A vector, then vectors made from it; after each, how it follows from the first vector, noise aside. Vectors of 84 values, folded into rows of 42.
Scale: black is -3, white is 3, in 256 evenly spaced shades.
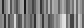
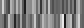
sign-scrambled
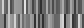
sign-scrambled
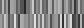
sign-scrambled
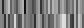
copied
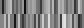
sign-scrambled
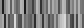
copied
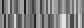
copied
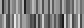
sign-scrambled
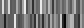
sign-scrambled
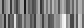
copied
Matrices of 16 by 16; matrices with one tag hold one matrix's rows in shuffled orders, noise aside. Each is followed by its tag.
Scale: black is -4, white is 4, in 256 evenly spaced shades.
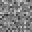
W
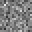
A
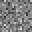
A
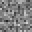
W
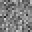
A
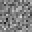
A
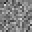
A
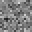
W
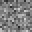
W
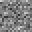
W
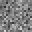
A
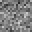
W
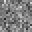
A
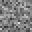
W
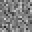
A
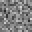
A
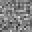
W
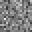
A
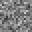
W
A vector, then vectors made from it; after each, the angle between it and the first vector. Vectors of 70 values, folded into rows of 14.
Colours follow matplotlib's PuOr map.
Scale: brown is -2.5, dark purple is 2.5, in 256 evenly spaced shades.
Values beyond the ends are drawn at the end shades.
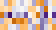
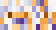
nearly opposite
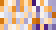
orthogonal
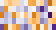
orthogonal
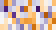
orthogonal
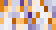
partly aligned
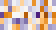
nearly opposite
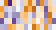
orthogonal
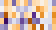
partly opposed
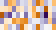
nearly parallel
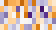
orthogonal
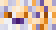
nearly opposite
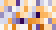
partly opposed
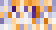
orthogonal
